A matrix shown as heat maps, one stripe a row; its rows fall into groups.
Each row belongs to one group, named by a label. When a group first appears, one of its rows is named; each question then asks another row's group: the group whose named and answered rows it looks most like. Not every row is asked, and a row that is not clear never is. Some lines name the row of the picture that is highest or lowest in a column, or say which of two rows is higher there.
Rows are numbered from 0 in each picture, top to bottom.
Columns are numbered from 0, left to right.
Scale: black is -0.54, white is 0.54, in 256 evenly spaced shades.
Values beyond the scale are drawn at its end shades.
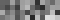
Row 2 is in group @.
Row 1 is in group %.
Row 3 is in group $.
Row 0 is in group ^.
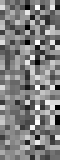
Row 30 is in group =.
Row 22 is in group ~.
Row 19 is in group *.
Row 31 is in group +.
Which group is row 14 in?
~
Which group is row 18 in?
~
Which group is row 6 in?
$
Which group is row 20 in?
$
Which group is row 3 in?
+
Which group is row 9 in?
^
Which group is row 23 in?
@
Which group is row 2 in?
^
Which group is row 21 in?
@
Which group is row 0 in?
@
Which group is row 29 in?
%
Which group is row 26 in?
+
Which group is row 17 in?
@
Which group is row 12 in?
%
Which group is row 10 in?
%
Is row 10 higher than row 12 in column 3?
No
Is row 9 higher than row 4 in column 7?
No
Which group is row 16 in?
~
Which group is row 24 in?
@
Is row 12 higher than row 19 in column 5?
Yes
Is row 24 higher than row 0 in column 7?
Yes
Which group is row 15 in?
*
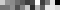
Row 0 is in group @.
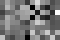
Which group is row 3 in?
+
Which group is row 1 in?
+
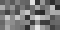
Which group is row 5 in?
*
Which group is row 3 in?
*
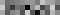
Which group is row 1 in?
@
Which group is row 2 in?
%
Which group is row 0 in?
~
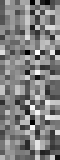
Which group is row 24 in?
+
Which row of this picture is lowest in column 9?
0
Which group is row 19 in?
*
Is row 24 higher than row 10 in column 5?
Yes
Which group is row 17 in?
=
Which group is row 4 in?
^
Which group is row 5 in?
$
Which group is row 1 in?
^
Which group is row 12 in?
*
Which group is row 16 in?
*
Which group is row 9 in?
~
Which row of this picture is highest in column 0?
10
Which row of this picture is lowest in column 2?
10
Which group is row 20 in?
$
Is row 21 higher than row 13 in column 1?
No
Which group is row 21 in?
~
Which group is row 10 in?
@
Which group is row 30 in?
+
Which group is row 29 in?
*
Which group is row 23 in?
$
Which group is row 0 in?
+
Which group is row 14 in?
*
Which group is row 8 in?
~
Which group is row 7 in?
^
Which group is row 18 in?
=
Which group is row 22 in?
*
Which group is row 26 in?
^
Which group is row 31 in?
@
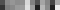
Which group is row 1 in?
^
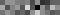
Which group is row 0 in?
+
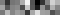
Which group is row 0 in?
%
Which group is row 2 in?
*
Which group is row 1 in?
%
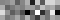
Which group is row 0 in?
$
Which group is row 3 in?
%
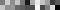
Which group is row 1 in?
@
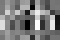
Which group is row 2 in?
*
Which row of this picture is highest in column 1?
2
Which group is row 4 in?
@
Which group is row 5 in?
@
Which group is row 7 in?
+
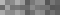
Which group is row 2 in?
=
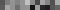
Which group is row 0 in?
^
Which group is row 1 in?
+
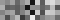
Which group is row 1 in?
@
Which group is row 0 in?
$
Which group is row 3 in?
~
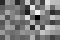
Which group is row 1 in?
~
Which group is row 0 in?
$
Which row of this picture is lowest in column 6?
5
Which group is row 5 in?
$
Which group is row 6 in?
~
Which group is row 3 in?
%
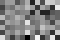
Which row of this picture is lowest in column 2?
7
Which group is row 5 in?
~
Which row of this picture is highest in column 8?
5
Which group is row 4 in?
^
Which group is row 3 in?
=
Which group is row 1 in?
^
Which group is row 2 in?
+
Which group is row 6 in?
^
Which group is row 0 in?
$
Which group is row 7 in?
@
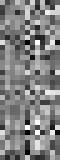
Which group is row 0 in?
=
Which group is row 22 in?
~
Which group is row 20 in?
+
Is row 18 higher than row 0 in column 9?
Yes
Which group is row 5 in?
%
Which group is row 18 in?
$
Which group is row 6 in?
~
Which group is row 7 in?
%
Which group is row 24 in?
*
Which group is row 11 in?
+
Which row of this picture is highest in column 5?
25
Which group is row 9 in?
$
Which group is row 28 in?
*
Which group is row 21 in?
~
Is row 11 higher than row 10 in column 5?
Yes
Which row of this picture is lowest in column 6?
11
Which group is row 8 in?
@
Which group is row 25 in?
^
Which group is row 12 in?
*
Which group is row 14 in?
^
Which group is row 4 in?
*
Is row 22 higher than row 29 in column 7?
No
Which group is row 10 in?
*
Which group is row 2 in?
$
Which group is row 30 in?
@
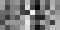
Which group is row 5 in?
%
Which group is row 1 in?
%
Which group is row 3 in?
%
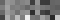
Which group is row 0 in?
+
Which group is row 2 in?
+
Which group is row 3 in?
^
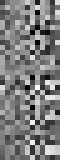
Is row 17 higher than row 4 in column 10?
Yes
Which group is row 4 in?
=
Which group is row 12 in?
@
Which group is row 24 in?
=
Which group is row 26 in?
*
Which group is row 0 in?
^
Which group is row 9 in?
=
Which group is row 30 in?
$
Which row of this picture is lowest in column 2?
17
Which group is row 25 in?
+
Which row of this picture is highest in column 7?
17
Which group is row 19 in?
$
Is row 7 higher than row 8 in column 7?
Yes
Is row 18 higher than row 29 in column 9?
No
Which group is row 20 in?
*
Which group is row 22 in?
@
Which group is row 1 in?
*
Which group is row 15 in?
+
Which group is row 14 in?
=
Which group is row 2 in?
^
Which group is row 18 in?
=
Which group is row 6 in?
+
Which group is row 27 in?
%
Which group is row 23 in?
$
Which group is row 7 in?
*
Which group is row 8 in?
^
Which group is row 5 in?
%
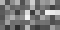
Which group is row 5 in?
%
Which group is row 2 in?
$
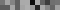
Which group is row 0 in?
+
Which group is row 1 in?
^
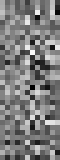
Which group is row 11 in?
$
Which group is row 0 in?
@
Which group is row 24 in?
$
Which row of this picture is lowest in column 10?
9
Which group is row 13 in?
+
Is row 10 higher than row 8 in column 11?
No
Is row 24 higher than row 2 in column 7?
No
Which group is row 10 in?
~
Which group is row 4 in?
^
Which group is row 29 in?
*
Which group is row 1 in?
@
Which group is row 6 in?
*
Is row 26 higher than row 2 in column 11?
Yes
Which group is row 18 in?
*
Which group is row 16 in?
=
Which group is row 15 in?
%
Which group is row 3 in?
%
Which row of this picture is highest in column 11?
9
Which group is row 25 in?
+
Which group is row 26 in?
%
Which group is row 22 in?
*
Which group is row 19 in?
+
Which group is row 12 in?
%
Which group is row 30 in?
@
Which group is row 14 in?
%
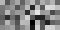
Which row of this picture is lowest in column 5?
2
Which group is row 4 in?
+
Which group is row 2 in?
*
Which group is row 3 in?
%
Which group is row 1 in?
$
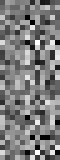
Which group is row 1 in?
~
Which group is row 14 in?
^
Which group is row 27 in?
+
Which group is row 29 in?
^
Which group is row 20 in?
$
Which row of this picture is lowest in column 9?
27
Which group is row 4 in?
+
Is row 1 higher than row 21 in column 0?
No
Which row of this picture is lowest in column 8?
27
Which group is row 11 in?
^
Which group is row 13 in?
@
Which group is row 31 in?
=
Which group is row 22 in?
%
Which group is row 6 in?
%
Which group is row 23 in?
@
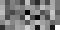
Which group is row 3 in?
%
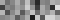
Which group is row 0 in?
%
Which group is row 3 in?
$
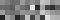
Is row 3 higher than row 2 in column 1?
Yes
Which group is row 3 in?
$
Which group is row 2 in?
~
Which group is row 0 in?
~
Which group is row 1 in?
=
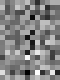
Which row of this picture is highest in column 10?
14
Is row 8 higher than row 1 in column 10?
Yes
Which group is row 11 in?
^
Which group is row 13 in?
~
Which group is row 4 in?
~
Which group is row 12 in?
*
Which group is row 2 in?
%
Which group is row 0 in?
%
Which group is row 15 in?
*
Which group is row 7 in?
@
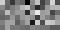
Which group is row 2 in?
*
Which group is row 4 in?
$
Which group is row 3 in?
^
